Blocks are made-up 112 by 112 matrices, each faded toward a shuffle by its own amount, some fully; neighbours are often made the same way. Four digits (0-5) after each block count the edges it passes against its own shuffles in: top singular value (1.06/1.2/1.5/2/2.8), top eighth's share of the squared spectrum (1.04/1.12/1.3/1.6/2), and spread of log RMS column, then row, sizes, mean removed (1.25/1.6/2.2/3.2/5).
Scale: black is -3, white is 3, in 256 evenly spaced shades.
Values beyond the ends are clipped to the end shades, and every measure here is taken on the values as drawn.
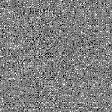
4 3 2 2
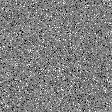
1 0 0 0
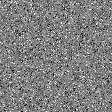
2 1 0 0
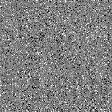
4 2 1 1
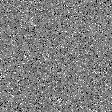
2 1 0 0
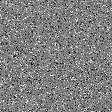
1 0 0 0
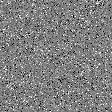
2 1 0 0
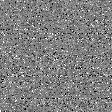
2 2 0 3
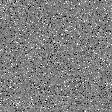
0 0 0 0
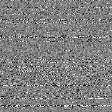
2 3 0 4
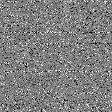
1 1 0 2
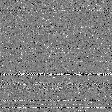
3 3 0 3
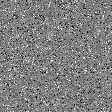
0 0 0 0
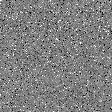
0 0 0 0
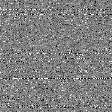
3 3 0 3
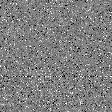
2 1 0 1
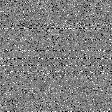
2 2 0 3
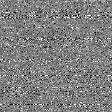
2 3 0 4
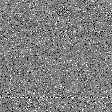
2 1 0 1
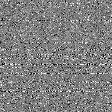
2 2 0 3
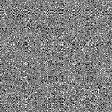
4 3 2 2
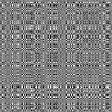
5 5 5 5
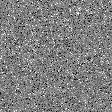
0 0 0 0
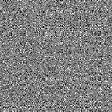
5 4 2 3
